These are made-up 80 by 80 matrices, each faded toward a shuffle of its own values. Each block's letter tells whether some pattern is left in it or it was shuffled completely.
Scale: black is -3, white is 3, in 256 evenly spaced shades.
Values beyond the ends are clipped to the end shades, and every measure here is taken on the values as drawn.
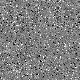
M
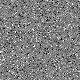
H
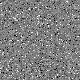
M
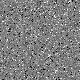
H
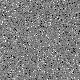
H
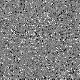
M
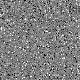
M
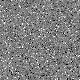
H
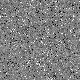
H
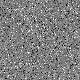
H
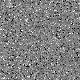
M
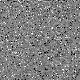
M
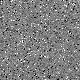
H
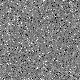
H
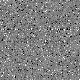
M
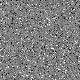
M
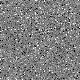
M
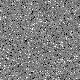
H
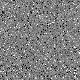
M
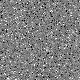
H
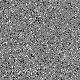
H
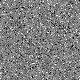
H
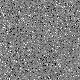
H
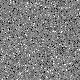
H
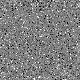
M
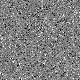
H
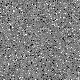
H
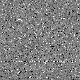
M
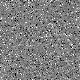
M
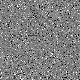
M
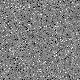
H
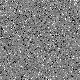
H
